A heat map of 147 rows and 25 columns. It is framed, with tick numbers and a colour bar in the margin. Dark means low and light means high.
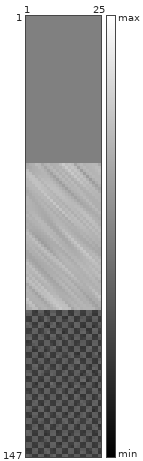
It is made of 3 by 1 panels. Panel 1,1: middling, flat. Panel 2,1: high, slanting down to the right, faint in contrast. Panel 3,1: low, checkered.
